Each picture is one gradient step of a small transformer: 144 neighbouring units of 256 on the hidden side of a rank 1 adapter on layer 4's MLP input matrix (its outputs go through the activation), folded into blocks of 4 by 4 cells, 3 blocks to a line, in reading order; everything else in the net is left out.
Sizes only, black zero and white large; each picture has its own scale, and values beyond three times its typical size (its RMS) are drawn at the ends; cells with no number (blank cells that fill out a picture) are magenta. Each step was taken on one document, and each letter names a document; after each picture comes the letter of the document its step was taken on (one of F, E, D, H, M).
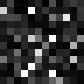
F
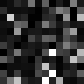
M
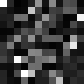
F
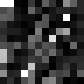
F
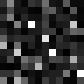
M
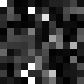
F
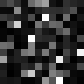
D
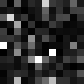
M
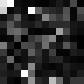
F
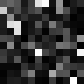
D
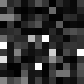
M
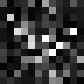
M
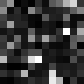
F
